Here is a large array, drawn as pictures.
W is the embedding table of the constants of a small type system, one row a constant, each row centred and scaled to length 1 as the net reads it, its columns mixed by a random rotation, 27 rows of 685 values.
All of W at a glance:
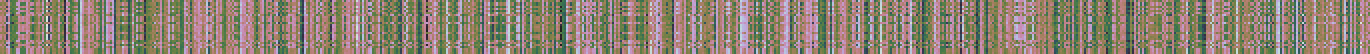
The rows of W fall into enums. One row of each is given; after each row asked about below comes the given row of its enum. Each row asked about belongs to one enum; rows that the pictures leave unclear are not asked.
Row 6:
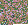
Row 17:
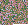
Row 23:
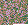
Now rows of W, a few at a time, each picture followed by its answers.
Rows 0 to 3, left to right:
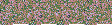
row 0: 17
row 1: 6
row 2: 6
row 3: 17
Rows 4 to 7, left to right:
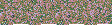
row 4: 6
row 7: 23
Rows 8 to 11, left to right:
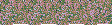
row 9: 17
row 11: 23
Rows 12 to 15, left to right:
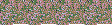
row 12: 17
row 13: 17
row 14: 17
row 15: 17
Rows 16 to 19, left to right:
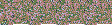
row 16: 6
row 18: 17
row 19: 17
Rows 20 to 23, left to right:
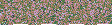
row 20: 6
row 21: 23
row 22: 17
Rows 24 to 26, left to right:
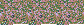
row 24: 6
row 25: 6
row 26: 6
